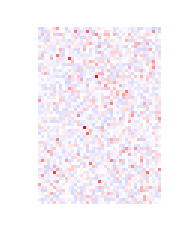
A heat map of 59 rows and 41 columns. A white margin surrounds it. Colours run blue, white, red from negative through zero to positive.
The values are skewed, with a long tail toward high values. Fine speckle covers the field. No row or column stands out. The halves do not mirror each other. No overall slope runs across the table. No regular stripes run through it. On average the colour sits 50% of the way up the scale.
